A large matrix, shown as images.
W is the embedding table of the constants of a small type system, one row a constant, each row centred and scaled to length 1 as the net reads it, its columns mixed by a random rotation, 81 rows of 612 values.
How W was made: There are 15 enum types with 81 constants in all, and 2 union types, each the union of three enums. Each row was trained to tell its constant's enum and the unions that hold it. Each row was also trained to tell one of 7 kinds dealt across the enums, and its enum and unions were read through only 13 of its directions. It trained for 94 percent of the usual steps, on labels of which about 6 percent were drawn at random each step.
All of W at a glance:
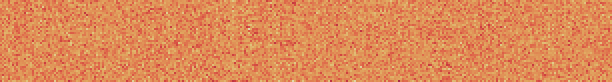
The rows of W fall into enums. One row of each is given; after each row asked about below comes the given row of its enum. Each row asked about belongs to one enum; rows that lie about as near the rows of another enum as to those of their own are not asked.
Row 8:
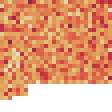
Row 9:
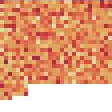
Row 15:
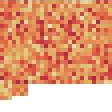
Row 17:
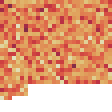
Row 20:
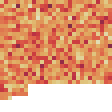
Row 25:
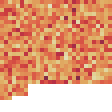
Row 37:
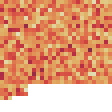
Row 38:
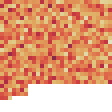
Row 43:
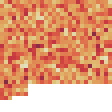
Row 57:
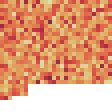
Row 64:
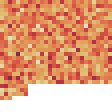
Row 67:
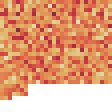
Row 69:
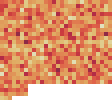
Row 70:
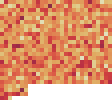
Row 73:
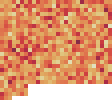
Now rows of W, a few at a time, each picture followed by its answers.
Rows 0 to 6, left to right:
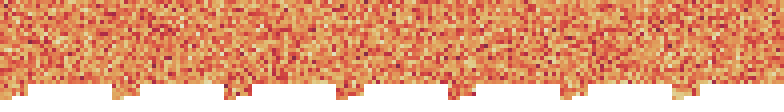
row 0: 64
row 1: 38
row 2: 38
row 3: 73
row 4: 43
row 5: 20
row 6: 64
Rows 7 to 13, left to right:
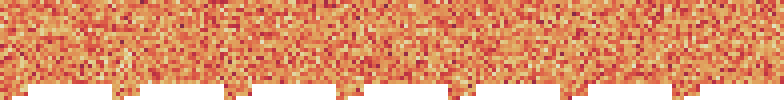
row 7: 17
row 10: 70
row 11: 9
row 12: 67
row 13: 38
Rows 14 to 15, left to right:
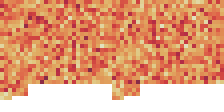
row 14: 69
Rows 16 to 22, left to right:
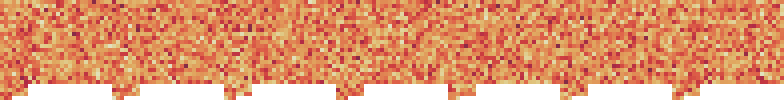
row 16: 25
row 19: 9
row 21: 69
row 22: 37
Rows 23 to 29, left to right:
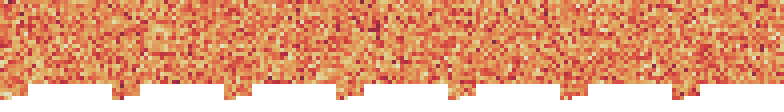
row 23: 64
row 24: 25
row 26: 57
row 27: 37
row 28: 25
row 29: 67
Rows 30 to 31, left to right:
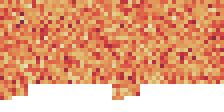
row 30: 20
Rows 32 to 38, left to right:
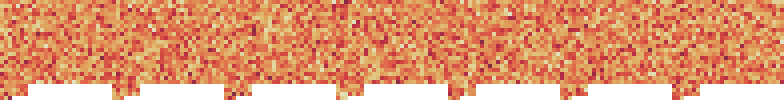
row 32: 67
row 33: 69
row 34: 25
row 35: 64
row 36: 20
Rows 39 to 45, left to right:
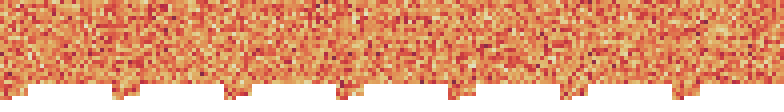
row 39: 17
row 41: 73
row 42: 43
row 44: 73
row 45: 25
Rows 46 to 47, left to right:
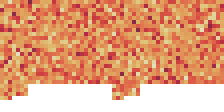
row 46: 8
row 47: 17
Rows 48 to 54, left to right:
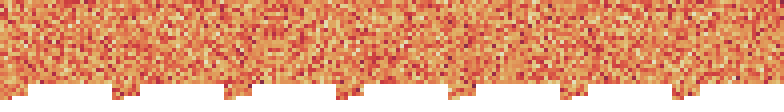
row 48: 67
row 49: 9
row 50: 38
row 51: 67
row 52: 15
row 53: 9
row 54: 57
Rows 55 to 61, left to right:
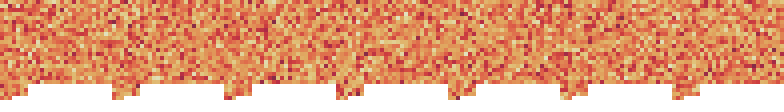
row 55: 57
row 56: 64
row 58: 73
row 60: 69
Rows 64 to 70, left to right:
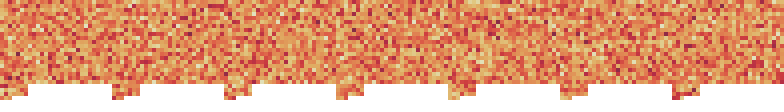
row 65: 25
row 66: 67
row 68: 69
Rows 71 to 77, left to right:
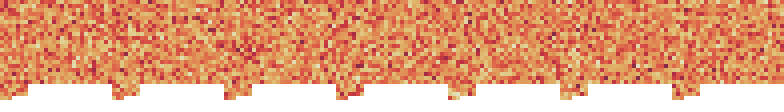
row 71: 38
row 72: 57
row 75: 64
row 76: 8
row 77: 37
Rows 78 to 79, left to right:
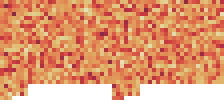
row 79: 57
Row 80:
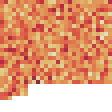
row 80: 57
